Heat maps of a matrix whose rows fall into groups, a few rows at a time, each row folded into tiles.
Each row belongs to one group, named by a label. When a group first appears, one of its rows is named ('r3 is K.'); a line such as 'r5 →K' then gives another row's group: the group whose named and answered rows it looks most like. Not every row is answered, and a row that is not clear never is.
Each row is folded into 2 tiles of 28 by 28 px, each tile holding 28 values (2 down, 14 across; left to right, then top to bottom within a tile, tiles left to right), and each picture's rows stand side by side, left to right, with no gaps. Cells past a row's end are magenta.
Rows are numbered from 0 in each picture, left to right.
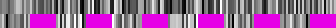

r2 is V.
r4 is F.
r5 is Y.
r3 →Y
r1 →F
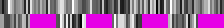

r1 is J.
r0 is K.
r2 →Y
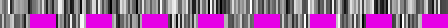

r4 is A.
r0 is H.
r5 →F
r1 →V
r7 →J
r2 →K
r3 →J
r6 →F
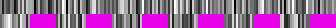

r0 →Y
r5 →A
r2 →K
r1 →H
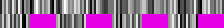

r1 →K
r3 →V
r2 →F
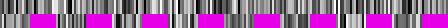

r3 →H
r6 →F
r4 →K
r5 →K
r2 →V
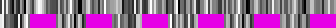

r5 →A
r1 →A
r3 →H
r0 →V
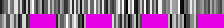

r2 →J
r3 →J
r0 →A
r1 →Y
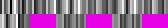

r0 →A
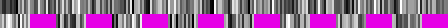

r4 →K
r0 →Y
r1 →J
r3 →J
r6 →Y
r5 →Y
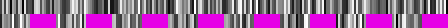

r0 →H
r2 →A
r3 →A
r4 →A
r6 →F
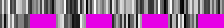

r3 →J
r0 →H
